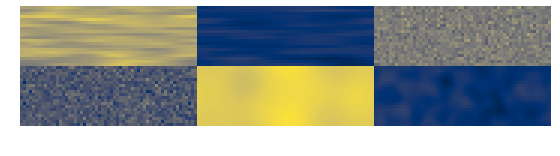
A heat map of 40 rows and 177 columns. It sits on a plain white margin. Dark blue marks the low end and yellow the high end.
The table splits into 2 rows of 3 panels. Panel 1,1: high, streaked across. Panel 1,2: very low, streaked across, faint in contrast. Panel 1,3: middling, fine-grained. Panel 2,1: low, fine-grained. Panel 2,2: very high, smooth, faint in contrast. Panel 2,3: very low, blotchy, faint in contrast.
